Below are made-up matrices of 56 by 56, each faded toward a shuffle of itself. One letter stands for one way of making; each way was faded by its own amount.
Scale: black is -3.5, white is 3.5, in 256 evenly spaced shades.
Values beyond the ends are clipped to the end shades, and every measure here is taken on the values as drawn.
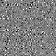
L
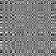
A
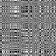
A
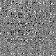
L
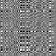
A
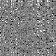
L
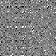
L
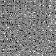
L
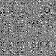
L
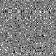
L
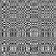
A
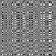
A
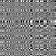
A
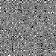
L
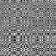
A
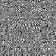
L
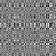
A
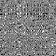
L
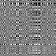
A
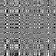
A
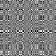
A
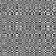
A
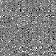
L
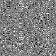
L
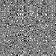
L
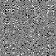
L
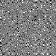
L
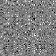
L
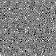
L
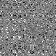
L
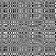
A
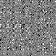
L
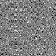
L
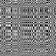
A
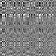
A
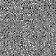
L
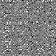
L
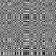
A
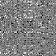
L
